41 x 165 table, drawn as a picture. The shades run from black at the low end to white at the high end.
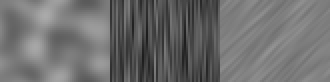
It is made of 1 by 3 panels. Panel 1,1: middling, smooth. Panel 1,2: low, streaked downward. Panel 1,3: middling, slanting up to the right, faint in contrast.
